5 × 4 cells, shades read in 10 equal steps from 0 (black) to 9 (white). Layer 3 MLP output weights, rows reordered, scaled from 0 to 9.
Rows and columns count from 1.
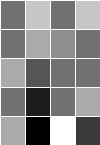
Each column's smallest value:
4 0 4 2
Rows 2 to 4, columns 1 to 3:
4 6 5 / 6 3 4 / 4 1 4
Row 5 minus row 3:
0 -3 5 -2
